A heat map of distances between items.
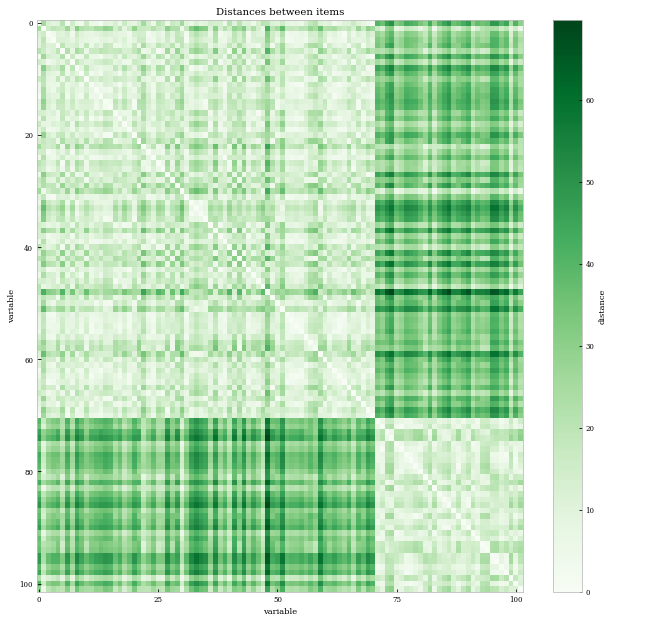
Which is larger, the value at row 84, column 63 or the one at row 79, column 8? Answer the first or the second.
the second
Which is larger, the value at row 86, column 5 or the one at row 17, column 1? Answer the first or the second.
the first
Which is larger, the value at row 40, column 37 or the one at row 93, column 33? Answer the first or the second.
the second
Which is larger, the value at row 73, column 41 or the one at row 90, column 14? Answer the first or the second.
the first
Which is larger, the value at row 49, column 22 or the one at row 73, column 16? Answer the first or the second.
the second
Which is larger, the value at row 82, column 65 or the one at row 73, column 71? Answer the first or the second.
the first
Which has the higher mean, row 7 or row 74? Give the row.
74
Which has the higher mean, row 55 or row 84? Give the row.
84
